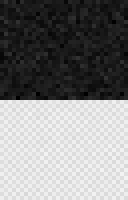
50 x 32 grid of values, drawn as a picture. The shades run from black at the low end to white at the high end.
It is made of 2 by 1 panels. Panel 1,1: very low, fine-grained, faint in contrast. Panel 2,1: very high, checkered, faint in contrast.
